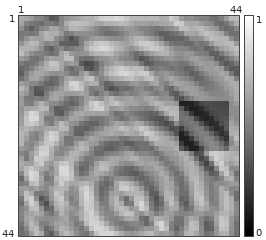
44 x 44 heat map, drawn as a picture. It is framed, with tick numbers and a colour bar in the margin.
The ninth with the lowest average is the middle right. An odd patch, lower than its surroundings, sits in the middle right. Concentric rings centre on the bottom middle. No row or column stands out.
